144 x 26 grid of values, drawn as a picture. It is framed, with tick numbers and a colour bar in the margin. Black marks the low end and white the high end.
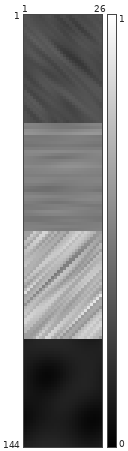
The table splits into 4 rows of 1 panel. Panel 1,1: low, slanting down to the right, faint in contrast. Panel 2,1: middling, streaked across, faint in contrast. Panel 3,1: high, slanting up to the right. Panel 4,1: very low, smooth, faint in contrast.
